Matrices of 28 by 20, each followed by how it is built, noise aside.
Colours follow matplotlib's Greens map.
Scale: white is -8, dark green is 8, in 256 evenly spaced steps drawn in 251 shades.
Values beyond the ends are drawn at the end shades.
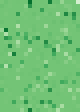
sparse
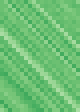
Toeplitz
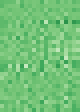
low rank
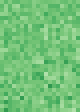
low rank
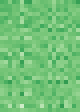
low rank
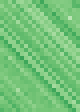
Toeplitz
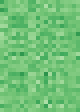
low rank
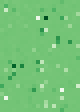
sparse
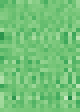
low rank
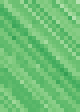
Toeplitz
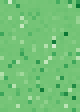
sparse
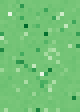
sparse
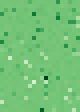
sparse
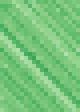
Toeplitz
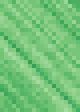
Toeplitz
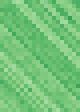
Toeplitz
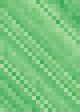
Toeplitz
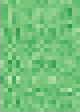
low rank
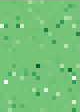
sparse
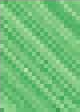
Toeplitz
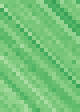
Toeplitz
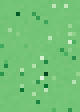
sparse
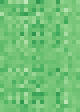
low rank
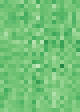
low rank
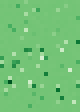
sparse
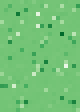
sparse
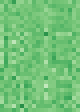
low rank
